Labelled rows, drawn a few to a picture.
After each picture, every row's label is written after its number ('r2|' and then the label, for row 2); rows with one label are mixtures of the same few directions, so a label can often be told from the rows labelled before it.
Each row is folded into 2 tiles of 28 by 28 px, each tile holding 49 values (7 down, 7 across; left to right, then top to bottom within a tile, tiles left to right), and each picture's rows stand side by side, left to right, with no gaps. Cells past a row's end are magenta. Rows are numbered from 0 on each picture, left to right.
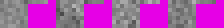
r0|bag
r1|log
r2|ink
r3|bag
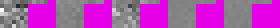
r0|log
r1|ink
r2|log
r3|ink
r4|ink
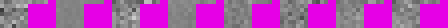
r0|log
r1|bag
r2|ink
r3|ink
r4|bag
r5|ink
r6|ink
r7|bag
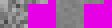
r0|bag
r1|bag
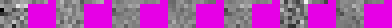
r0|log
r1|bag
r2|log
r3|bag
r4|log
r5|bag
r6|log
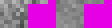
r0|ink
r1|bag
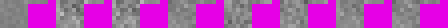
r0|bag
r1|log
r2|log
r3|bag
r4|bag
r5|bag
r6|log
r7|bag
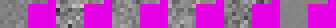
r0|ink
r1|log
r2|bag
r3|log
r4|ink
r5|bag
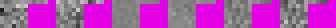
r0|log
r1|ink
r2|bag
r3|log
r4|bag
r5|bag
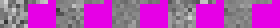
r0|bag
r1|log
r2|ink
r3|ink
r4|log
